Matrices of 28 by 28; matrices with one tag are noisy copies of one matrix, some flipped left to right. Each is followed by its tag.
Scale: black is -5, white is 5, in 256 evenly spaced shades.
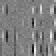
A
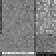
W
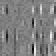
A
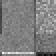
W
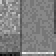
W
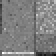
W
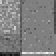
W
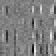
A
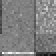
W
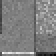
W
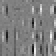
A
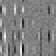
A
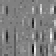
A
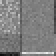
W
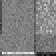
W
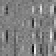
A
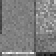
W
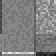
W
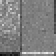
W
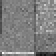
W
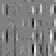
A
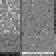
W
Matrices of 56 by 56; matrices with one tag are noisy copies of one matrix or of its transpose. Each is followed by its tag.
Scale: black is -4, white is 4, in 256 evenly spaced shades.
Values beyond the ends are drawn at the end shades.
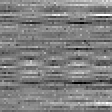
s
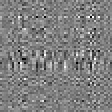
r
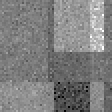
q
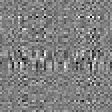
r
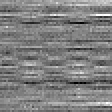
s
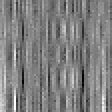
s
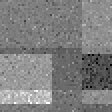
q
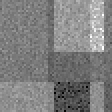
q
